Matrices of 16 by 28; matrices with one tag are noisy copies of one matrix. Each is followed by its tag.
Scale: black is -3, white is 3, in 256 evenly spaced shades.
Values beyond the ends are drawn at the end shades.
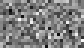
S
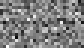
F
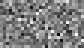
S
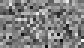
S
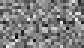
F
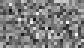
S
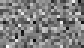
F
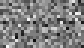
F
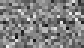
F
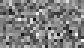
S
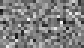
F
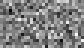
S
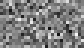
S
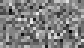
S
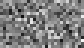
S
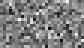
S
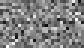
F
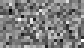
S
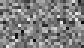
F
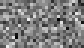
F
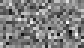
S
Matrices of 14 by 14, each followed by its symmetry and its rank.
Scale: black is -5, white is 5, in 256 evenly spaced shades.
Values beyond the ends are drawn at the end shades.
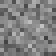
neither, full rank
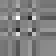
symmetric, rank one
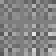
symmetric, rank two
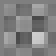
symmetric, rank one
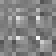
symmetric, rank two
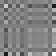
symmetric, rank one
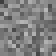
neither, full rank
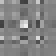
symmetric, rank two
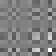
symmetric, rank one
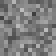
neither, full rank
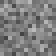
neither, full rank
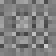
symmetric, rank two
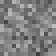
neither, full rank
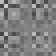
symmetric, rank two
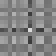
symmetric, rank one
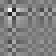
symmetric, rank one
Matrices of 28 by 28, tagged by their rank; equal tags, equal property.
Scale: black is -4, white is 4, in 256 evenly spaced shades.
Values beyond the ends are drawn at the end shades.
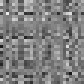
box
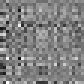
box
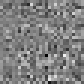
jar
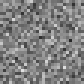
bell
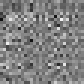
jar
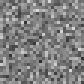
bell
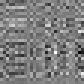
box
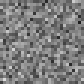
bell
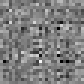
jar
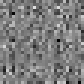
jar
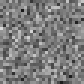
bell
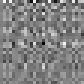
box
